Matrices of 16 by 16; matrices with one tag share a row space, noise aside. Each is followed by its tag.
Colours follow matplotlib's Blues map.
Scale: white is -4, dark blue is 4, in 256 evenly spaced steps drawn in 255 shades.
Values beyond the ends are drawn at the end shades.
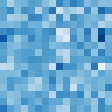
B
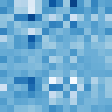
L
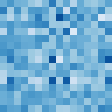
B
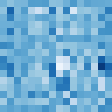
B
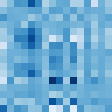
L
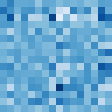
B
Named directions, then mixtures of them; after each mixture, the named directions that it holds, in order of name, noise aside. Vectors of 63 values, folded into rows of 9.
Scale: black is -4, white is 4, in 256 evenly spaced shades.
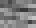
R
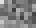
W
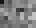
R, W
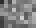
W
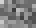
W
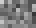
W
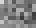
W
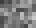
R, W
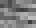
R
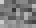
R, W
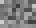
R, W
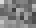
W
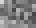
W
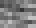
R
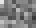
W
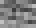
R, W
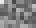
W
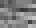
R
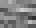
R
